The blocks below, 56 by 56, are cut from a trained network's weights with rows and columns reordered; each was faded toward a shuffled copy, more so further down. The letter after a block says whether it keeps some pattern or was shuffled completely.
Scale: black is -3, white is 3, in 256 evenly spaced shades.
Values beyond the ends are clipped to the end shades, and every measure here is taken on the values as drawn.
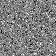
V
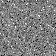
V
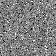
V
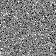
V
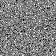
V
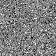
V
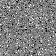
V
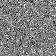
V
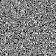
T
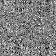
T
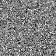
V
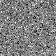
V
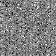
T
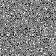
T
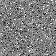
V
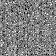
T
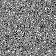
V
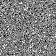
V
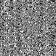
T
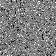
V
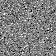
V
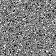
V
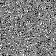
V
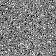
V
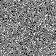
V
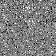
T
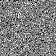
T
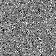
V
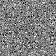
T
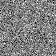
V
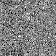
T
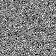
V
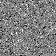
V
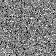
V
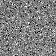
V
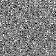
T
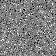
V
